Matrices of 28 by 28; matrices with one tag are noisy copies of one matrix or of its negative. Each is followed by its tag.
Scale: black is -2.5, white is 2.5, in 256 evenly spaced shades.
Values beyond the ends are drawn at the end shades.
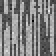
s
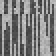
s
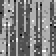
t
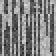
s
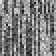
s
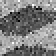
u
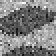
u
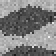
u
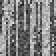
t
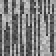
s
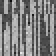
s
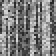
t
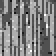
s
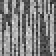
s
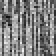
s
